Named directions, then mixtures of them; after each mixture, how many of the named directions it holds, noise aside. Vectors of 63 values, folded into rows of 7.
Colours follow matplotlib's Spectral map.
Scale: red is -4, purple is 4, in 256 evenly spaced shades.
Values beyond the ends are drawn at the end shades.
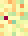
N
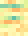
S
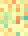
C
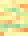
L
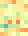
three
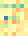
two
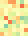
three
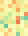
one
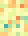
three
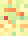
three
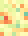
three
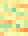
one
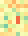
two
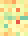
two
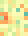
three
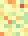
three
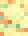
three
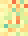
two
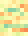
one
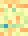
two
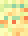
three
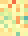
one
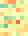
three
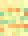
two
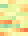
two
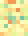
three
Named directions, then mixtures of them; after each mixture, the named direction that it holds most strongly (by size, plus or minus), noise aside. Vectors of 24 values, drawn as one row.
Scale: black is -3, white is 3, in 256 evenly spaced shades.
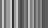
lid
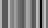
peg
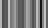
peg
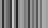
lid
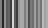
lid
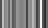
peg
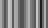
peg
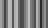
peg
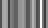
peg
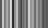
lid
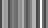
peg
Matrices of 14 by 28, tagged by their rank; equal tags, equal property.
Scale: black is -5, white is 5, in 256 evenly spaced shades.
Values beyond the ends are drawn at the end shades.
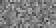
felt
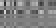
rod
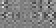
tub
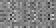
tub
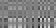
rod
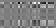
rod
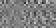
tub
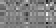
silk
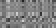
silk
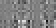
silk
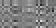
silk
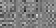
tub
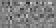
tub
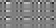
rod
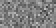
felt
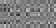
silk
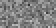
felt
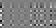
rod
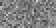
felt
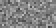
felt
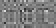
tub
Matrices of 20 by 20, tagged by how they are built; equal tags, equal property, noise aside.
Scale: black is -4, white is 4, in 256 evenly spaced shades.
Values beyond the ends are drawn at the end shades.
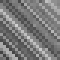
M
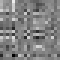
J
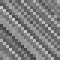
M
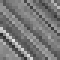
M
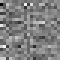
J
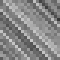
M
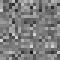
J
